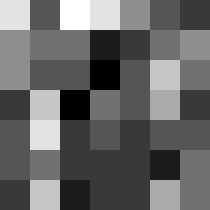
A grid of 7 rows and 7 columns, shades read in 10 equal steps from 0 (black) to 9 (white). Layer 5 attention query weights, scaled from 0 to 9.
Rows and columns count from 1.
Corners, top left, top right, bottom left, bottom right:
8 2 2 4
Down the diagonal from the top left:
8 4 3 4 2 1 4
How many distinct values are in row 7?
5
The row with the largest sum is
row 1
